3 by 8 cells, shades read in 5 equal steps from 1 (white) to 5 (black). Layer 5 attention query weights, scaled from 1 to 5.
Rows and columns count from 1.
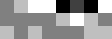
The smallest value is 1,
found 4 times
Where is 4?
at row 1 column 6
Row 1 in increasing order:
1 1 1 2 3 4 5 5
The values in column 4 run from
1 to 3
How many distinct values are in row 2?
3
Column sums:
8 8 6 7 10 8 9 6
